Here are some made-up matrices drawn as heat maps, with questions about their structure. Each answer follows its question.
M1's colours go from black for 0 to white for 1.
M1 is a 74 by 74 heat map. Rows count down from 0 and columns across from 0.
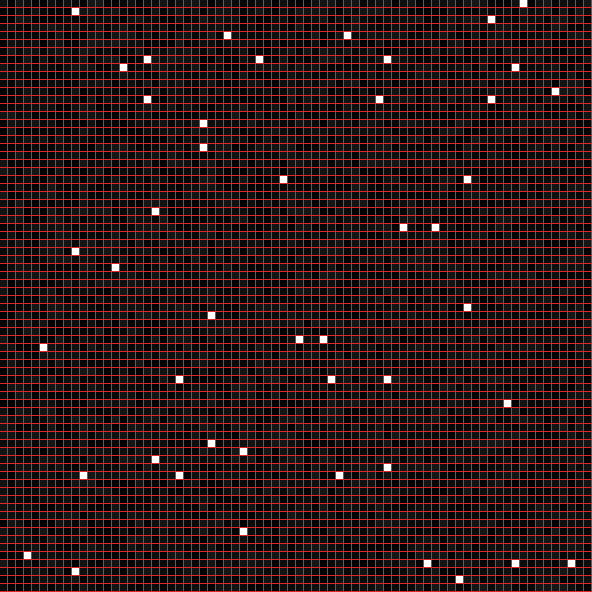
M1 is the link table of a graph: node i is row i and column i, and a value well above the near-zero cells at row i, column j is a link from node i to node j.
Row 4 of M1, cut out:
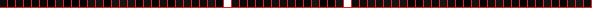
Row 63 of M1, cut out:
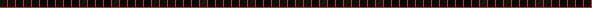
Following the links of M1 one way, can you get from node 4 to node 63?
yes
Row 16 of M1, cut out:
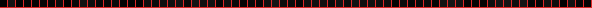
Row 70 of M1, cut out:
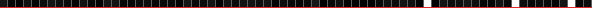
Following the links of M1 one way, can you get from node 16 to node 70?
no
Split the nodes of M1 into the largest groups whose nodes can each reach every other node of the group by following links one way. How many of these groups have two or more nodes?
0
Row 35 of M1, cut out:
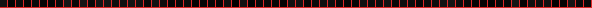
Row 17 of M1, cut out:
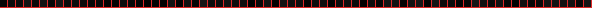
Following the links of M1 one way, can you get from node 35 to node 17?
no
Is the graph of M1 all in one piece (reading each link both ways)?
no
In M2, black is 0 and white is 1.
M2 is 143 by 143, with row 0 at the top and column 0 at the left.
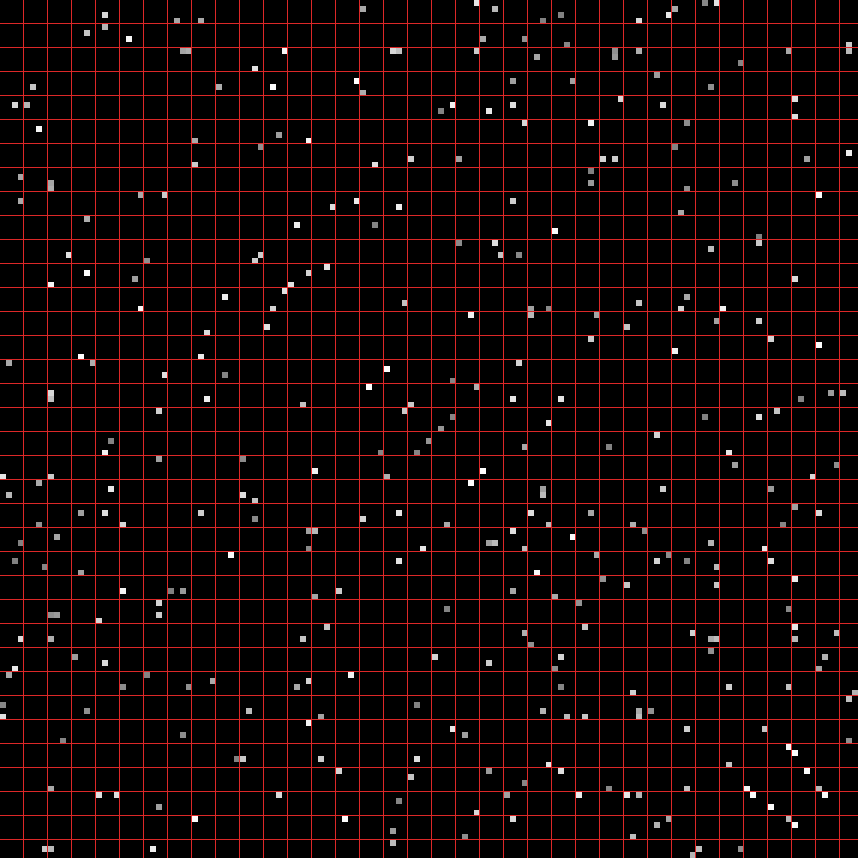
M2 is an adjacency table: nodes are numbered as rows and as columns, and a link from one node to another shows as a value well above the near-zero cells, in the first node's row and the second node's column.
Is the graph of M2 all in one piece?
yes
